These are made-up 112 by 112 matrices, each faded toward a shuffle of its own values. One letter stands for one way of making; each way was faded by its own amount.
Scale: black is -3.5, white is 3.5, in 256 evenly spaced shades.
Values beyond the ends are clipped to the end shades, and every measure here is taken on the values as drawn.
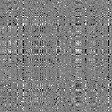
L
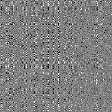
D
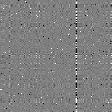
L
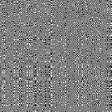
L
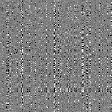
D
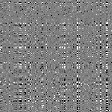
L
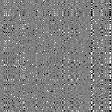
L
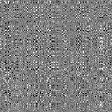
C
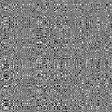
C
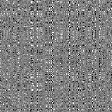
D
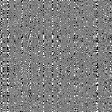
D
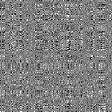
C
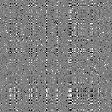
L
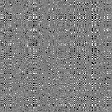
L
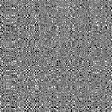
C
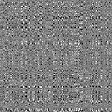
C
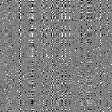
L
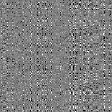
D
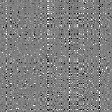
L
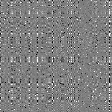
L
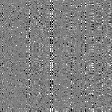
D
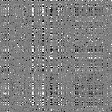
L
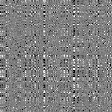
L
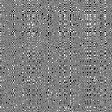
L
